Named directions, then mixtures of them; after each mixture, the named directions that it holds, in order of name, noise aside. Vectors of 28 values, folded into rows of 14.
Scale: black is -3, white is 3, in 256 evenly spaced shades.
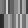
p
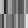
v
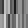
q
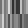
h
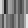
v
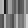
v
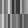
h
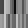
q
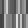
p, q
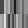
q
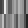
v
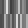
p, q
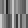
h, p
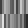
h, v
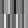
q, v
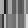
v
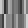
v
